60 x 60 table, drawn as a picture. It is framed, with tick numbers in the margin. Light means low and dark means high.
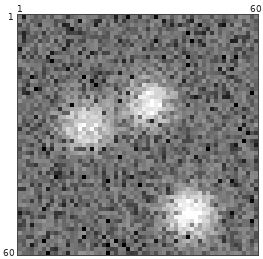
No overall slope runs across the table. No row or column stands out. Three dips sink into the field.
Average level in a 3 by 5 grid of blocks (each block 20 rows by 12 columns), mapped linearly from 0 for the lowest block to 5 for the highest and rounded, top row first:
5 5 4 5 5 / 4 1 2 4 5 / 5 5 5 0 4
